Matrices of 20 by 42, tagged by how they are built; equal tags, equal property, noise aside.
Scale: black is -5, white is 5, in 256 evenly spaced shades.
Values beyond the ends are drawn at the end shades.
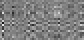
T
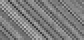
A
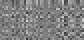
T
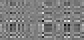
T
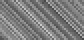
A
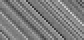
A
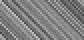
A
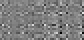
T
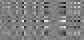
T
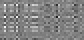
T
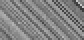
A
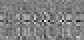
T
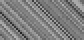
A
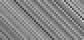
A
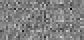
T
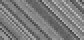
A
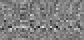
T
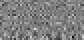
T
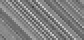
A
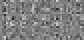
T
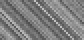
A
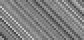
A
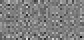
T
